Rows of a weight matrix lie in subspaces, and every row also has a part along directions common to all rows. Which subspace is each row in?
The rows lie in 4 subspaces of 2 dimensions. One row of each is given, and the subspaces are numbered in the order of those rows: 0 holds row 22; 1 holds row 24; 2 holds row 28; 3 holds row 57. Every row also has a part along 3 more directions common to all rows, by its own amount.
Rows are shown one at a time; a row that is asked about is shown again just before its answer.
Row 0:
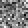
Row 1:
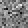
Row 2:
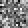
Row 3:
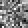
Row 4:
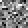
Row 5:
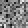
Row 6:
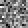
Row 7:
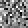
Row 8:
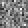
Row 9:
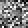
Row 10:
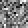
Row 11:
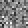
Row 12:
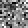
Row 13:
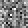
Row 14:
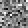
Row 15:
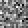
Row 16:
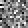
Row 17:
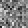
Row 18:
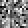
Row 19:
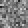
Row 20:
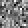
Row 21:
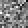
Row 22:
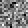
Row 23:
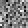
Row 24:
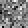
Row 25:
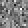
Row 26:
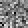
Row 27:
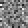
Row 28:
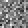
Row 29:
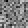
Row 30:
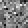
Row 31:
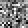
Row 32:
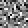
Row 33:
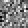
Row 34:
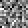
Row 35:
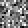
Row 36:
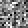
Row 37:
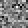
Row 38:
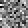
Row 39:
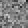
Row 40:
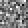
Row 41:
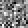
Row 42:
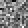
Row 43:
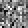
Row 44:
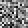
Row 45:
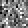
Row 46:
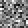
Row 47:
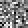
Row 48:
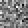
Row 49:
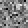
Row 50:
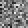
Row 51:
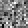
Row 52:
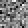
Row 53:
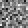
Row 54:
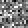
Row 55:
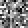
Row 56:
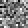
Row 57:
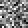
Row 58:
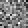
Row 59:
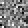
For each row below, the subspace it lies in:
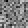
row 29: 2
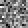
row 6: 3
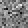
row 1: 2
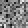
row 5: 2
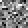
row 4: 2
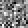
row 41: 0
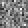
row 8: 3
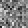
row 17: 1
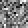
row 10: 2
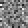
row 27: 3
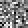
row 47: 0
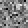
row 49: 2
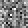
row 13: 0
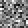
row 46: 0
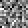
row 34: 1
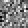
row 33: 2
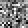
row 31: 0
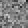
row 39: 1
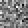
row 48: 1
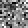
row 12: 0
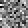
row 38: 3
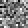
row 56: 3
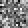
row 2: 3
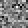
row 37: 1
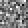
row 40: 1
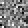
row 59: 3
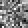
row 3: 3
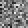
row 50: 0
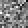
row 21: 1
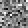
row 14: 2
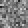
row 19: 3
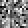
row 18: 3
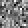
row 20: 3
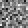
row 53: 2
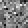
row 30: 2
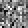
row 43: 1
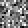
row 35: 3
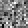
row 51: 0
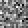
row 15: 1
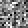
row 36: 0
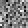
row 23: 2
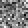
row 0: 0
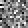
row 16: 3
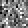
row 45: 3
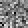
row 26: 0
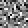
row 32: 2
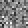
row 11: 0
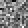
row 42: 1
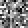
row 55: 3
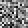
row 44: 0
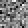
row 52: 1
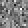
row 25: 3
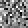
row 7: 2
